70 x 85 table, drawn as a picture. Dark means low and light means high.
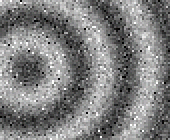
Histogram: bell-shaped. Slope: none. Average level on the scale: 50%. Seam: none. Rings: centred on the middle left. Odd rows or columns: none.
